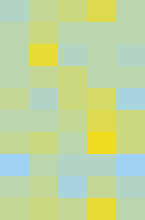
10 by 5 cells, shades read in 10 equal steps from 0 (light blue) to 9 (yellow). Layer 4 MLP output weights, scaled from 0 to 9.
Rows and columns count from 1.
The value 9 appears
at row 7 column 4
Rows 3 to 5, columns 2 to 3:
8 2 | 4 5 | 2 5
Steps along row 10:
up down up down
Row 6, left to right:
3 3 4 7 5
